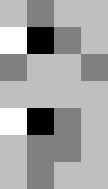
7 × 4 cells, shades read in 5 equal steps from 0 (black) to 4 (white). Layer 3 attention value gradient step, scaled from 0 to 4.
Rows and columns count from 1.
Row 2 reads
4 0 2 3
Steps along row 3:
up same down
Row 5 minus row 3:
2 -3 -1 1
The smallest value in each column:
2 0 2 2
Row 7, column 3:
3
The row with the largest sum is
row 4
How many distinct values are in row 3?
2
